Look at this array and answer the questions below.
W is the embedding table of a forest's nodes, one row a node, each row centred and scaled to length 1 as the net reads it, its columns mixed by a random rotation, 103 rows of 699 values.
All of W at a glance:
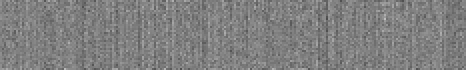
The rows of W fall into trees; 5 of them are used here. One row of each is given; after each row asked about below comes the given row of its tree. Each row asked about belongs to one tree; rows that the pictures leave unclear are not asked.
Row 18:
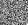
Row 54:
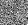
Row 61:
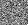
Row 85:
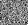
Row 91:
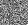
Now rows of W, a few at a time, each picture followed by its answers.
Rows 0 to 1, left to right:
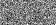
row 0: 18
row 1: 18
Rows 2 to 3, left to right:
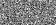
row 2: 18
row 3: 54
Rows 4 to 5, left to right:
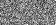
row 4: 91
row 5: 91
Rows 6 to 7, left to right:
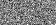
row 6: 91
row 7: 18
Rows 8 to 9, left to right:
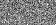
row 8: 91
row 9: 61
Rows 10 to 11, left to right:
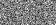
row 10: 18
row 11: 18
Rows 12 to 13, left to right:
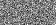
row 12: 91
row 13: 18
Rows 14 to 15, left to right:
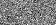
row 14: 18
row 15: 85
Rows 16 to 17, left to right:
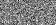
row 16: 91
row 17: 85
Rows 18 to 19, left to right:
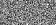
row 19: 61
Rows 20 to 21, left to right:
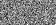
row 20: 85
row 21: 54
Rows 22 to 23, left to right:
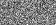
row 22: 54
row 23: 91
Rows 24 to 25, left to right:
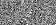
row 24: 54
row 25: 85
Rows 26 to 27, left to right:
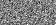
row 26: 91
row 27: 54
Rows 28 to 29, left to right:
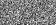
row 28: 54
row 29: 91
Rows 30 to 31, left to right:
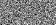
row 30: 61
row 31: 54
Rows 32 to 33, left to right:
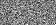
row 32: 85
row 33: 61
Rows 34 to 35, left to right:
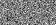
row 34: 18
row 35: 61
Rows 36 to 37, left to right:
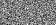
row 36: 18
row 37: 61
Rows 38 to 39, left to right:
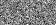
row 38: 54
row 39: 18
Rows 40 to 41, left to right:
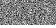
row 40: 61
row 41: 85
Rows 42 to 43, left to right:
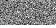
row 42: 54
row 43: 18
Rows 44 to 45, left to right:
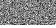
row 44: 91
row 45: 91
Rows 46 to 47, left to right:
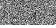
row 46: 91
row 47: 85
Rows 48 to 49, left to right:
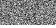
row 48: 61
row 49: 85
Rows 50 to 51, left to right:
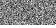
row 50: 61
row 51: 85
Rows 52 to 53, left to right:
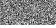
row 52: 61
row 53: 91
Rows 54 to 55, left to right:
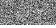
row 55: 61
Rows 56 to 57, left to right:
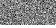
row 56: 18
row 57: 91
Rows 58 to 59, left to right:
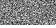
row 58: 91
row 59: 61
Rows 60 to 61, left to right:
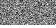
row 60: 85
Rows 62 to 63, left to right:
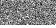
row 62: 54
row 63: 18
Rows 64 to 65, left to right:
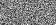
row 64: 18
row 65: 85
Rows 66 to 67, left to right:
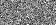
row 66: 54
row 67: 18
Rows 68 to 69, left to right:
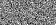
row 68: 61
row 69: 18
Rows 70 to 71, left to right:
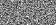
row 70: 54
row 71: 85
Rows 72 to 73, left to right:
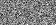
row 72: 85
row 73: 61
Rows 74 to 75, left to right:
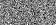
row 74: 91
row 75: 85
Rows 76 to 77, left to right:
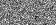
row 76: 91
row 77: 18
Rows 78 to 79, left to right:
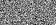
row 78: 91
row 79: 18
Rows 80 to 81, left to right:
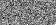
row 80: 61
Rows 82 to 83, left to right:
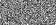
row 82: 18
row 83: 91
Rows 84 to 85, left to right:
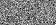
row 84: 18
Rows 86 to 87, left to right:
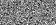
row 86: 54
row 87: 61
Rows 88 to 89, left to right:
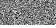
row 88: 85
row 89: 54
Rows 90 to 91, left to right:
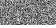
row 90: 54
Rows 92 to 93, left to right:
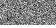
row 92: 18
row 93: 61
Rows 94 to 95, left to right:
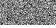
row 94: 18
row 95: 18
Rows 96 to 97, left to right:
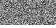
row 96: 61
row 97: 54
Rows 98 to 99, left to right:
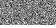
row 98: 61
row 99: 91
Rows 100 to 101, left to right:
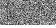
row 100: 18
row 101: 61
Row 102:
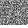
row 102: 54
